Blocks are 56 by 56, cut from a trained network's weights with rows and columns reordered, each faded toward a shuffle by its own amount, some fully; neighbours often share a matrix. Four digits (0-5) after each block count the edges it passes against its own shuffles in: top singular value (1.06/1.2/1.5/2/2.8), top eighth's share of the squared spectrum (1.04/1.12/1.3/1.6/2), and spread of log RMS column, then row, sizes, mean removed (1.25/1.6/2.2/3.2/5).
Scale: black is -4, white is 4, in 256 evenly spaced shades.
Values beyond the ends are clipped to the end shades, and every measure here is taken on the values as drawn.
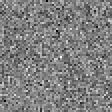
0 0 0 0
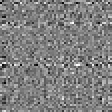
4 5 2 3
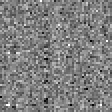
3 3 1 1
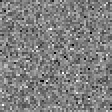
0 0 0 0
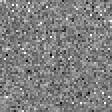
1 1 0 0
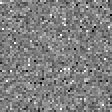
2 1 0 1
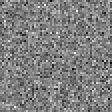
1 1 0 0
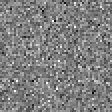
1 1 0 0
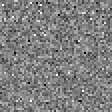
0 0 0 0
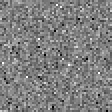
0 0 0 0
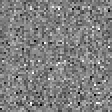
2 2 0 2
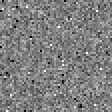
0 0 0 0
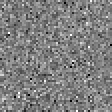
2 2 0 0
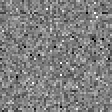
1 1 0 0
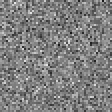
0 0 0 0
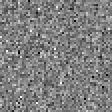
1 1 0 0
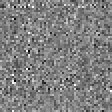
2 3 1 2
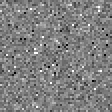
0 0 0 0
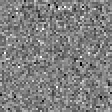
1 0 0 0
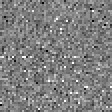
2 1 0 1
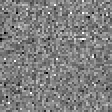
2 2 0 1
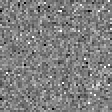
2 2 0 1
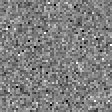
0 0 0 0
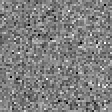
1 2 0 1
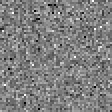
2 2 0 1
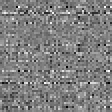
4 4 1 3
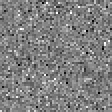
0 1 0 0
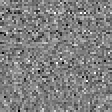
3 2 0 2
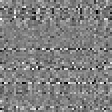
4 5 1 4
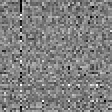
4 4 2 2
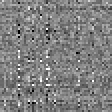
3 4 2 1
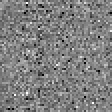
2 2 1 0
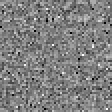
1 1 0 0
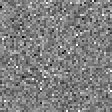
1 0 0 0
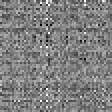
4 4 2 2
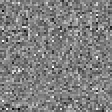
3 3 2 1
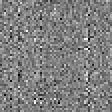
3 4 3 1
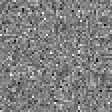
3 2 1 0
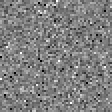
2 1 0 0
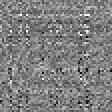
4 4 2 2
